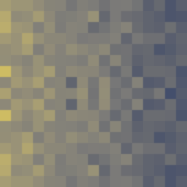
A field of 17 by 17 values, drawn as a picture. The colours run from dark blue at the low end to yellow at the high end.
Values rise toward the left. Overall the values sit about 50% of the way up the scale. There are no regular stripes. The histogram is bell-shaped. It is mirror symmetric from top to bottom.
